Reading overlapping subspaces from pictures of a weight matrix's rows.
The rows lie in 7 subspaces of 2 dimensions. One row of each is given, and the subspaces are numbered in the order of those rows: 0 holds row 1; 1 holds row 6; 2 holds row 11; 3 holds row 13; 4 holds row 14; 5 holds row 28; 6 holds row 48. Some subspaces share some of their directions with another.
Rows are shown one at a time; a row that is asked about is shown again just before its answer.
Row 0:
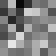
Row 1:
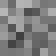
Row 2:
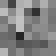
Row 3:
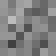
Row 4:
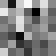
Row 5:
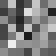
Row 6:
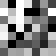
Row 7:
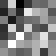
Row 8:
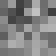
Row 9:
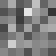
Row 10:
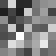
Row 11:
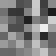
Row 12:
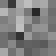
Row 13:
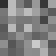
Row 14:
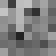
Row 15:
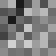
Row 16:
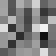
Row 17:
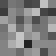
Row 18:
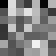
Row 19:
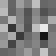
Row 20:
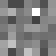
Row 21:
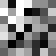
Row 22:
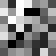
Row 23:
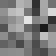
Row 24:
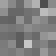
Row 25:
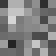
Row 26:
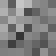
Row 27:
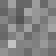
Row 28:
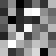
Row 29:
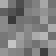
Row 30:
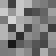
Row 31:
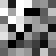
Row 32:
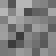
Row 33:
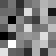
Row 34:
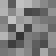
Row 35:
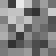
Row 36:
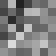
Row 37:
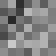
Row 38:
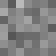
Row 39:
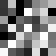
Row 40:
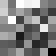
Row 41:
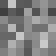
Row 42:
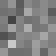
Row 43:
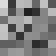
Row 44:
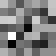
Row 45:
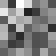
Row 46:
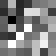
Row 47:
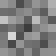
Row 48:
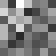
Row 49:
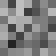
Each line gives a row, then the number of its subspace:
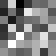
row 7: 2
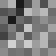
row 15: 0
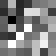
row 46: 6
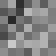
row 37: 0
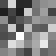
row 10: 5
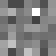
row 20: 5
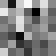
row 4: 4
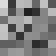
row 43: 3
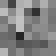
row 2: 4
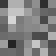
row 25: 3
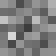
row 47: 6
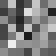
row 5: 1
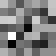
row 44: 6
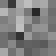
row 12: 4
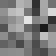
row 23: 2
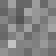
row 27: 1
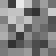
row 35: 2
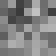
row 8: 2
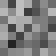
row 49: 1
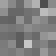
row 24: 0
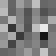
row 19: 2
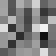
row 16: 2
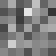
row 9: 1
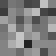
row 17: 0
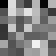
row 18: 3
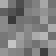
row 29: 3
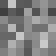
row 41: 5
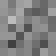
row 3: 6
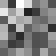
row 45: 6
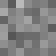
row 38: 6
